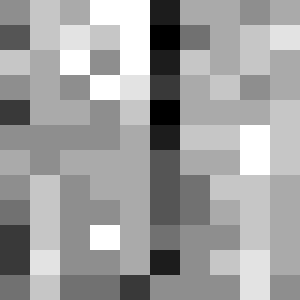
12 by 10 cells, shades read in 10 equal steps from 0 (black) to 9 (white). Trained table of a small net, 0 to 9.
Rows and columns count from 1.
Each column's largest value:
7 8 9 9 9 5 7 7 9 8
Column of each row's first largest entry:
4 5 3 4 5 9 9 2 2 4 2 9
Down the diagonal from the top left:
5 7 9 9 7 1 6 7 7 6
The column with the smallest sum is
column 6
